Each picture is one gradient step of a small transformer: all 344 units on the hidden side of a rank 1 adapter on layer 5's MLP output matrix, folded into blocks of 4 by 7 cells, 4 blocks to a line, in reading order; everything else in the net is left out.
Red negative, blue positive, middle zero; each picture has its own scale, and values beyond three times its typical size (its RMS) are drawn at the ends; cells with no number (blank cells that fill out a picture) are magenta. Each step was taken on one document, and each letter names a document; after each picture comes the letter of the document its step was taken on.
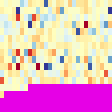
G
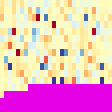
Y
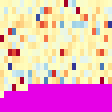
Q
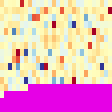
Y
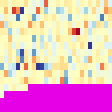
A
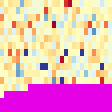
Y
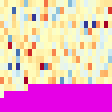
G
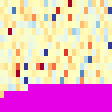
A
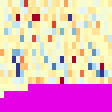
Y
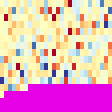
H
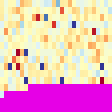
Y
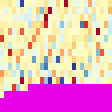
Q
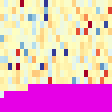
G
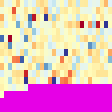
G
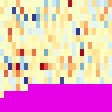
A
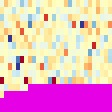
G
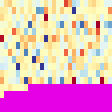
Y
